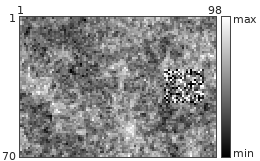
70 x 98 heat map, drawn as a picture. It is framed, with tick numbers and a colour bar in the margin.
In the middle right lies a patch that is rougher than the rest. The ninth with the lowest average is the top left. Neither half mirrors the other. The middle right is the roughest part.
